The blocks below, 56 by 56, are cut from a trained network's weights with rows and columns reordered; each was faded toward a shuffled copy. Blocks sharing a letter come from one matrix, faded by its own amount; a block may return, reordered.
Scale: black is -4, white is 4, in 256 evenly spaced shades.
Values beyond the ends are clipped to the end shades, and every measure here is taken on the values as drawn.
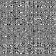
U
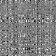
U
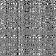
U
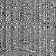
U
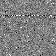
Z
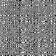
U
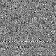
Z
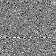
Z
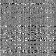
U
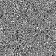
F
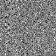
F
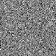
F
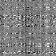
U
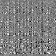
U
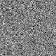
Z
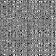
U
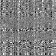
U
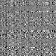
U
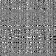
U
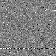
Z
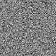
Z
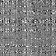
U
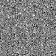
F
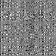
U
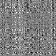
U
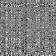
U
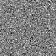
F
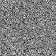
Z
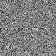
Z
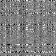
U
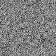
Z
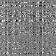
U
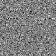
Z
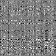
U
